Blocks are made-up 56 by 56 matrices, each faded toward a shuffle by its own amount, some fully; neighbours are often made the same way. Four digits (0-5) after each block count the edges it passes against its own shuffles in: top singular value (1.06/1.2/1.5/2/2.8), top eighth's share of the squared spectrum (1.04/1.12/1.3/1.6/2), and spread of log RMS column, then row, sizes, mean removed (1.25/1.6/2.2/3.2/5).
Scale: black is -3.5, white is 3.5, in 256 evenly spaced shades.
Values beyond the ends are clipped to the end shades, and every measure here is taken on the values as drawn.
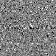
3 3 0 1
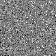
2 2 0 0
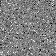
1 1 0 0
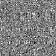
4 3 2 2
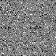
3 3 1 1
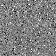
1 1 0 0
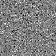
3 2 0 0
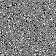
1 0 0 0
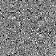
3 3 1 2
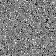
0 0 0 0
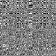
4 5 2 3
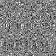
3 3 1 1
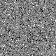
0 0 0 0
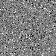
1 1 0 0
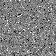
0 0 0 0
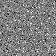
1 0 0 0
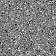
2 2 0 0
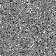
1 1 0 0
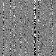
3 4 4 0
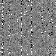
2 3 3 0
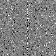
2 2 2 0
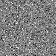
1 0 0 0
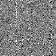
2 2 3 0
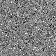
0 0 0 0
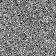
0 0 0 0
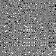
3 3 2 2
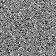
1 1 0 0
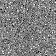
1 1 0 0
